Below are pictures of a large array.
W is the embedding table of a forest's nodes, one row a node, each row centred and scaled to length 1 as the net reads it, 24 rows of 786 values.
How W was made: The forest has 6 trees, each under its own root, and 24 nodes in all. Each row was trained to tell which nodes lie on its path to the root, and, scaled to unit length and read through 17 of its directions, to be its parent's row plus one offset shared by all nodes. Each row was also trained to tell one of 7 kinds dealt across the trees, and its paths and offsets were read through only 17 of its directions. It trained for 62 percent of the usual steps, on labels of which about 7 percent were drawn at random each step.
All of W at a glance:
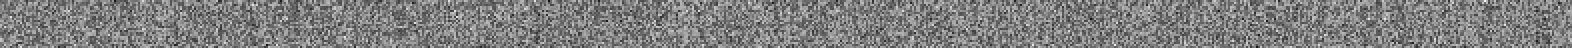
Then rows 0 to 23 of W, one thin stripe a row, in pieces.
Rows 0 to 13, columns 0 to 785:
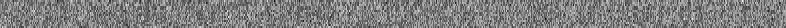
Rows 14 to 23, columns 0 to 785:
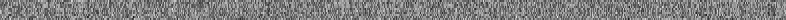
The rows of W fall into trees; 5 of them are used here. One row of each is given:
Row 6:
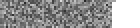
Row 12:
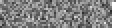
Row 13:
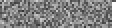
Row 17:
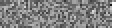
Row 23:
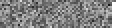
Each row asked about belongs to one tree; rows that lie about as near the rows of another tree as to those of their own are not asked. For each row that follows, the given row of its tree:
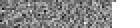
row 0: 17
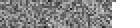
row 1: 23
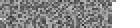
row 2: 23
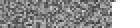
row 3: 6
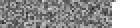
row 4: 6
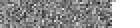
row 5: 12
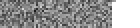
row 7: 6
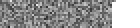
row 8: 17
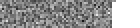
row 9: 17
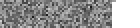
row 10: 12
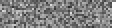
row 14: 17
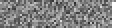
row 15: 6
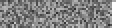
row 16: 6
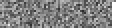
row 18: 13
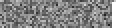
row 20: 12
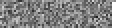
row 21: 13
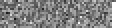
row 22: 17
